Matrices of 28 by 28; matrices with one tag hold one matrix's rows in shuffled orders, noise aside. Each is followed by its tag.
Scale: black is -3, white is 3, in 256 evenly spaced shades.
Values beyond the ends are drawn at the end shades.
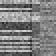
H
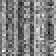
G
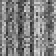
G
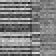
H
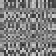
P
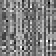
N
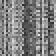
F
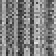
G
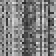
F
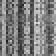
G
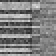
H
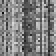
F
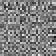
P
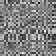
P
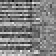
H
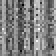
G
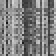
F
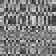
P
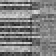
H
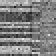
H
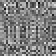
P
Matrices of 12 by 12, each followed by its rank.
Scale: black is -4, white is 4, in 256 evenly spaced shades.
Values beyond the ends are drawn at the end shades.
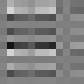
one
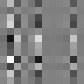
one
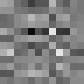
two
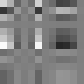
one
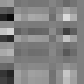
one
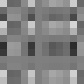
one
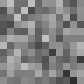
full rank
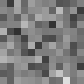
full rank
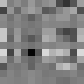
two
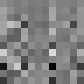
two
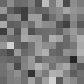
full rank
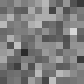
full rank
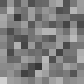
full rank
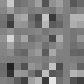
two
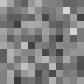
full rank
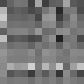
two
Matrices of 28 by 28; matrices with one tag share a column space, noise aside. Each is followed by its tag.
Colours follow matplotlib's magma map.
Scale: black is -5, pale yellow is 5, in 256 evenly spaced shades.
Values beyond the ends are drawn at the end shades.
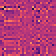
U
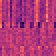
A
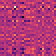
U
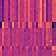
A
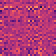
U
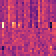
A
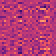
U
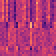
A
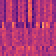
A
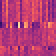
A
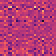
U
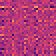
U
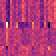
A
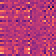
U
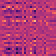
U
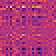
U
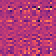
U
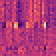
A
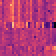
A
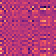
U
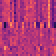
A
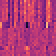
A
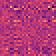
U
